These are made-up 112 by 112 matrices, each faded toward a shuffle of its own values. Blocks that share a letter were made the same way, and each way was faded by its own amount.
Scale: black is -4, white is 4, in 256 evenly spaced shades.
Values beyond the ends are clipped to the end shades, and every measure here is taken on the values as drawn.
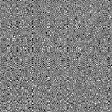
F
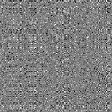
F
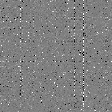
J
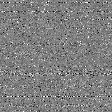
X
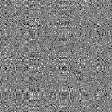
F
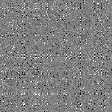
J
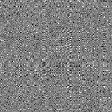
F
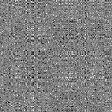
F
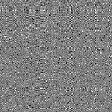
F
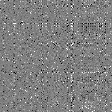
J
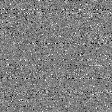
X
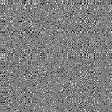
F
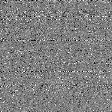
X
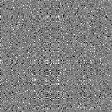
F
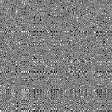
F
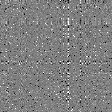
J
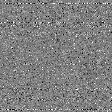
X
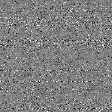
X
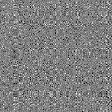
F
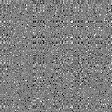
F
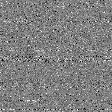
X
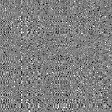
F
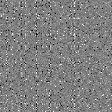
J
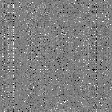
J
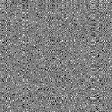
F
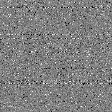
X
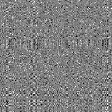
F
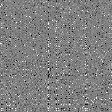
J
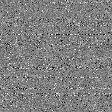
X
